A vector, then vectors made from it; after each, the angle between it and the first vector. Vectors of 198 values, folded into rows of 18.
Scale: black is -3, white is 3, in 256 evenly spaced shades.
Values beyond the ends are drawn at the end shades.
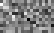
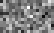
partly aligned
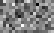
orthogonal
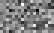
orthogonal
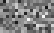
partly opposed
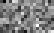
orthogonal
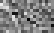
nearly parallel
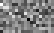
nearly parallel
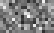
partly aligned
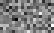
partly opposed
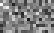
nearly parallel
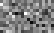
nearly parallel
